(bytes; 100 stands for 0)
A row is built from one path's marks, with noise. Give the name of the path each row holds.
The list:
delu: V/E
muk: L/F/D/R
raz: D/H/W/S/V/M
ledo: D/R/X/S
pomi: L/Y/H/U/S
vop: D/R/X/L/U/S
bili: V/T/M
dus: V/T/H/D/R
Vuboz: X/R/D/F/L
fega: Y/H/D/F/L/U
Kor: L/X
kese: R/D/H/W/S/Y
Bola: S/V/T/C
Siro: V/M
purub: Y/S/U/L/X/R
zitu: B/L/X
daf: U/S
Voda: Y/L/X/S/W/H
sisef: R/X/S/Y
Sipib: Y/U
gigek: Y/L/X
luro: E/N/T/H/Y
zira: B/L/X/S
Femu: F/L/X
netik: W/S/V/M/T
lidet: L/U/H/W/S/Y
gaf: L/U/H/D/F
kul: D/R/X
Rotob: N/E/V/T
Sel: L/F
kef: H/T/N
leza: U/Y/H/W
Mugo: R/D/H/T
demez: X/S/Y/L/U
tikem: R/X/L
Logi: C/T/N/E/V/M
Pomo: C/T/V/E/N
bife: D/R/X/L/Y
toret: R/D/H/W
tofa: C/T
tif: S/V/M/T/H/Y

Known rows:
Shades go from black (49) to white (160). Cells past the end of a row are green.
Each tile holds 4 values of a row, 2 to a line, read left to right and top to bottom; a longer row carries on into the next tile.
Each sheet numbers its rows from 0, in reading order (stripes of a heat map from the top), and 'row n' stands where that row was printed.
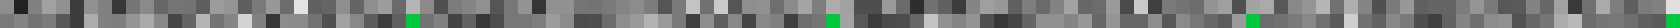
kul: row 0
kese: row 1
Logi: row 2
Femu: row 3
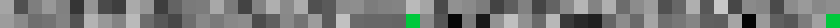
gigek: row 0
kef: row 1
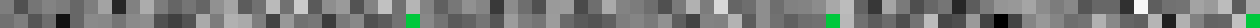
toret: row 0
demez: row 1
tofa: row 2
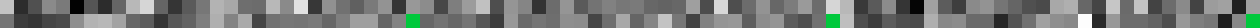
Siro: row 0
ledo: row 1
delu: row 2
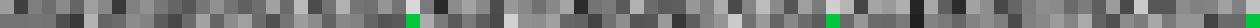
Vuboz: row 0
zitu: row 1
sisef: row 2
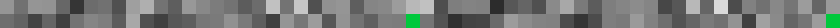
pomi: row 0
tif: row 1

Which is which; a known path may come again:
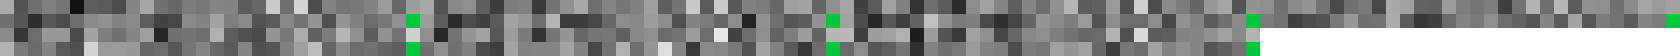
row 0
tif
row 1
luro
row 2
Logi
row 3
lidet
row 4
zitu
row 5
kul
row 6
sisef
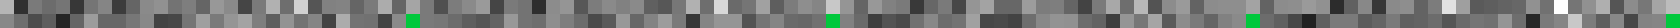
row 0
dus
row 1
vop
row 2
pomi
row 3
daf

